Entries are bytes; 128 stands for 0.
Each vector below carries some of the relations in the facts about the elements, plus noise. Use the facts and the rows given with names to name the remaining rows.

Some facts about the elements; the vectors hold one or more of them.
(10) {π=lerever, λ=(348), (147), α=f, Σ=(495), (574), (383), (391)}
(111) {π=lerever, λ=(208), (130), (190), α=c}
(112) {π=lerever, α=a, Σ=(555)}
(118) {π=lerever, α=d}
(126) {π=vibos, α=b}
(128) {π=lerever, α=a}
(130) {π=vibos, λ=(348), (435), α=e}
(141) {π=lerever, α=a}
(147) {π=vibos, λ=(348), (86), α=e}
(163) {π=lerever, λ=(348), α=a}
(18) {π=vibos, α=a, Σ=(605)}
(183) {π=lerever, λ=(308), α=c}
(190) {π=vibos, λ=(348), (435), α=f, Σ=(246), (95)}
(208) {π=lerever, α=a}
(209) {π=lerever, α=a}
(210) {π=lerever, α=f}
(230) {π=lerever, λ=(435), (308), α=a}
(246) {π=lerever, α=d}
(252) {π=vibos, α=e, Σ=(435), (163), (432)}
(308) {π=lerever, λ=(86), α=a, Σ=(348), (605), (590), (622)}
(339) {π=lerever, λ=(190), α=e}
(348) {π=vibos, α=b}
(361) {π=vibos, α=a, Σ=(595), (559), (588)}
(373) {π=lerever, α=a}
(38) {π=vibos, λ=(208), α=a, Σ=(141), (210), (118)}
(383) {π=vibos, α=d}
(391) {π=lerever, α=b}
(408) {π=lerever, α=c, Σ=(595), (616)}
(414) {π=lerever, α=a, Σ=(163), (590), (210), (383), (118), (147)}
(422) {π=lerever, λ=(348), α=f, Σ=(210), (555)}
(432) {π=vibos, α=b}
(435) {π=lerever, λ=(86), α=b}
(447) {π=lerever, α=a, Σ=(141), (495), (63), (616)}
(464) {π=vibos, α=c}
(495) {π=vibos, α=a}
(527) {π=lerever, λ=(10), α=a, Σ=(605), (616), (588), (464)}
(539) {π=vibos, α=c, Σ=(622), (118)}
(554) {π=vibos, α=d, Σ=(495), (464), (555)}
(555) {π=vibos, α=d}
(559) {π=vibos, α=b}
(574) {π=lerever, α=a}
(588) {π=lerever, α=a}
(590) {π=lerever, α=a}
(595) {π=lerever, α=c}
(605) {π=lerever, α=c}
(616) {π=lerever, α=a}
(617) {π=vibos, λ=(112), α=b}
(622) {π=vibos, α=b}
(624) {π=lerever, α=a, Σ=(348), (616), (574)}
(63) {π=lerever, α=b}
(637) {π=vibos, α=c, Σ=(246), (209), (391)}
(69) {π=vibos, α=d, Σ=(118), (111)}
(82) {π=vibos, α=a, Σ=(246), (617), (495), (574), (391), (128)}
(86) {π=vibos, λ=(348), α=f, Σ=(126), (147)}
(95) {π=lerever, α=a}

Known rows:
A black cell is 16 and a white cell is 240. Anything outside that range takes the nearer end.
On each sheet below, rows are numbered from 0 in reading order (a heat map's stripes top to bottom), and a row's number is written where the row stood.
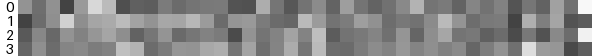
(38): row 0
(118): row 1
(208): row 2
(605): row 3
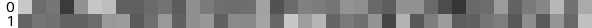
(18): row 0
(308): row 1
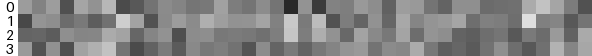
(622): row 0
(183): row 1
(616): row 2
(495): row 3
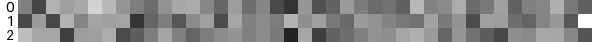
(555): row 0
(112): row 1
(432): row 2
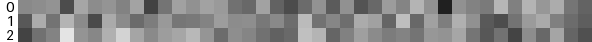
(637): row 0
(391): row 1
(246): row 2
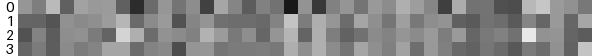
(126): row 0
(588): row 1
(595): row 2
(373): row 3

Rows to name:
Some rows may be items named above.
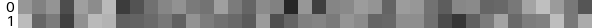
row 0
(622)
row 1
(18)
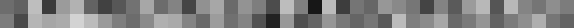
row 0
(86)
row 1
(555)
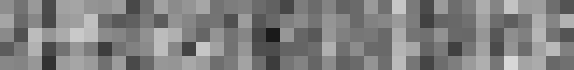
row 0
(464)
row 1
(82)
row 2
(383)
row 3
(147)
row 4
(539)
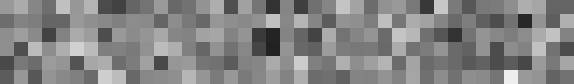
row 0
(617)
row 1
(163)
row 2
(252)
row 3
(383)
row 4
(95)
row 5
(408)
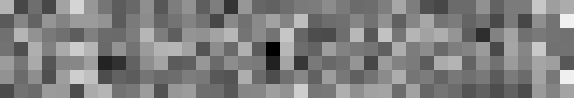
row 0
(361)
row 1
(208)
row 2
(435)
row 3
(69)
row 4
(348)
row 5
(38)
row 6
(95)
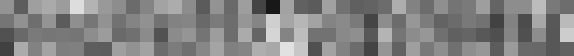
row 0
(554)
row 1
(527)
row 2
(230)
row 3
(10)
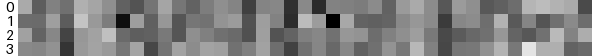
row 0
(559)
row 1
(190)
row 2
(82)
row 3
(539)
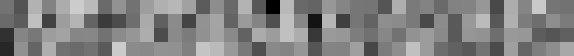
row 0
(69)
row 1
(86)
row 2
(210)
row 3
(339)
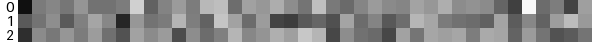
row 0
(111)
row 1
(130)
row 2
(422)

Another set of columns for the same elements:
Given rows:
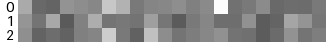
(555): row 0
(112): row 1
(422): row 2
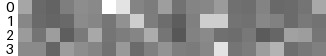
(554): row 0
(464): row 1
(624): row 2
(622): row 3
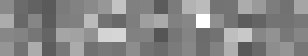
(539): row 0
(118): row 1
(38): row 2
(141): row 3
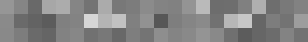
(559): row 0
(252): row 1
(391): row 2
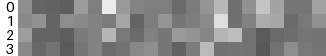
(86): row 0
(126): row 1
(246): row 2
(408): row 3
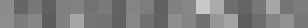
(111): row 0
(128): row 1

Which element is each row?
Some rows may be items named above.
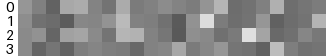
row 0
(559)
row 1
(637)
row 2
(495)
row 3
(435)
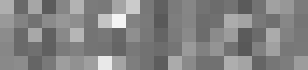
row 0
(527)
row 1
(18)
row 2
(230)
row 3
(183)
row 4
(82)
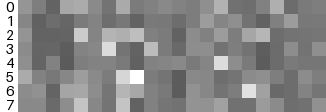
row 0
(559)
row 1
(183)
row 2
(130)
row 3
(10)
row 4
(210)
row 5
(361)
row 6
(495)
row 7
(617)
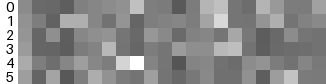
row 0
(539)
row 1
(348)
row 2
(339)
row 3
(246)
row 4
(361)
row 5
(308)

